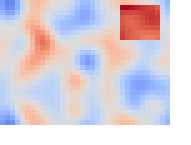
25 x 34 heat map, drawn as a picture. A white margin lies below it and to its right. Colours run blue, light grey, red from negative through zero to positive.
Overall the values sit about 50% of the way up the scale. The ninth with the highest average is the top right. The top right is the roughest part. The field is mottled with small blotches. In the top right lies a patch that is higher than the rest.
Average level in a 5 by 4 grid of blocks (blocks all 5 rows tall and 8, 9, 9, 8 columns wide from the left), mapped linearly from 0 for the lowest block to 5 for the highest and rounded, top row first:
2135 | 3334 | 3322 | 2220 | 2222
